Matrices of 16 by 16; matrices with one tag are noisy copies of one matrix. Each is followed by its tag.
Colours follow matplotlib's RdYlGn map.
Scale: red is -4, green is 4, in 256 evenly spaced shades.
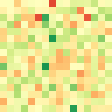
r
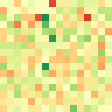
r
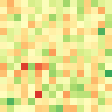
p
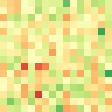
p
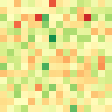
r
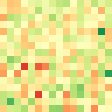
p
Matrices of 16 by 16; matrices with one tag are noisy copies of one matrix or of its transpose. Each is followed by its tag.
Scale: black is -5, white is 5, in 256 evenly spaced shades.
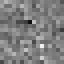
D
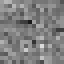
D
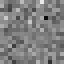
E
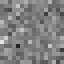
E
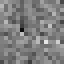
D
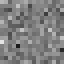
E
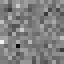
E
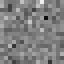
E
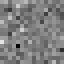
E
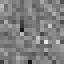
D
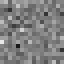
E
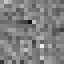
D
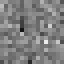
D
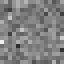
E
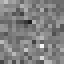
D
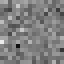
E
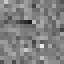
D
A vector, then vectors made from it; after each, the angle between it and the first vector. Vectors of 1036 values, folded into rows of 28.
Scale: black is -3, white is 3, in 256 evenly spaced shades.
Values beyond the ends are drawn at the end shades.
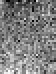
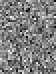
orthogonal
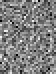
orthogonal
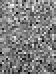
partly opposed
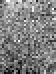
nearly opposite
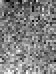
nearly parallel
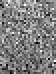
partly opposed
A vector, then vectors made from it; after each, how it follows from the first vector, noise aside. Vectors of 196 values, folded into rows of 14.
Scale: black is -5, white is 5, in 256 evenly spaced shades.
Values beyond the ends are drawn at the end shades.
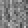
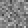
sign-scrambled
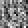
scaled up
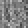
copied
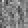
reversed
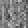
copied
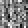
scaled up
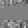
partly zeroed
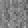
shrunk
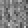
copied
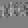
partly zeroed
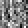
scaled up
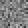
sign-scrambled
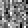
scaled up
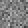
sign-scrambled
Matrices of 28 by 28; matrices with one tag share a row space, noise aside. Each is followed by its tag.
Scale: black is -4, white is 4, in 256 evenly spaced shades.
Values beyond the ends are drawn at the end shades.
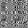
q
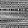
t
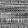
t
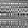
t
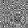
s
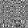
s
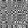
q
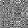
s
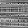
t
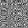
q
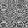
q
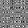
s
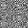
q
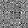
s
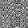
s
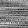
t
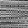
t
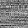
t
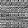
t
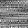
t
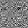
q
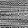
t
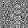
s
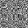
q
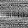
t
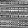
t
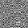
s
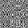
s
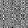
s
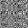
q
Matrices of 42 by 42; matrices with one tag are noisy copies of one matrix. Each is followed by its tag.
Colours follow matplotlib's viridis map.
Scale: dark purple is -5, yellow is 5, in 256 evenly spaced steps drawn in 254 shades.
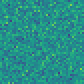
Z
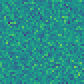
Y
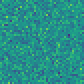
Z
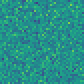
Z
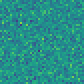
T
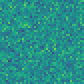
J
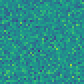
T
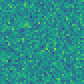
J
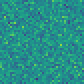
Y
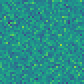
Y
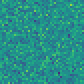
Z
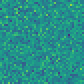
Z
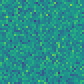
Z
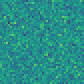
Y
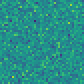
Z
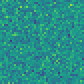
Z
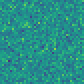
J
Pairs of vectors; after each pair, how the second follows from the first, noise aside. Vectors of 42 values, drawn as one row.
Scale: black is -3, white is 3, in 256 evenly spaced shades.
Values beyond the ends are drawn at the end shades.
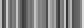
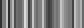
wrapped around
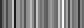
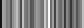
wrapped around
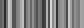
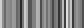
wrapped around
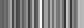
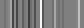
partly zeroed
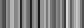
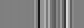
partly zeroed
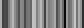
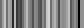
wrapped around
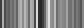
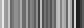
wrapped around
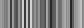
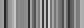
wrapped around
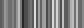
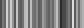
wrapped around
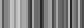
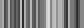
wrapped around
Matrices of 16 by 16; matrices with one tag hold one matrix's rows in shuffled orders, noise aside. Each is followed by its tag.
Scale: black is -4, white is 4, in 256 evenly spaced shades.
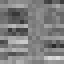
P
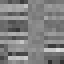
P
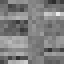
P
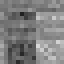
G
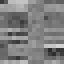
P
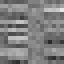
P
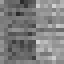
G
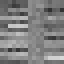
P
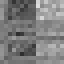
G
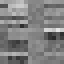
P
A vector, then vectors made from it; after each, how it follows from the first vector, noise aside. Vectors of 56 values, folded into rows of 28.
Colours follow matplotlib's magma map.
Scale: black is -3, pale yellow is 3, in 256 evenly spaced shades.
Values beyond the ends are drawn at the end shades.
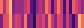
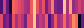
negated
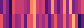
negated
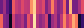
negated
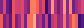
negated
